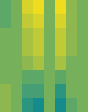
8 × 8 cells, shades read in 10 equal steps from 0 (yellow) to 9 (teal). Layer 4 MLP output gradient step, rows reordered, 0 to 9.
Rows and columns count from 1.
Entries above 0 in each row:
6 8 8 8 8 8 8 8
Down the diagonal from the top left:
6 5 3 2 5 6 5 5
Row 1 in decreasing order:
6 5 5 5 4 1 0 0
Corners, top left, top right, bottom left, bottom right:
6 5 4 5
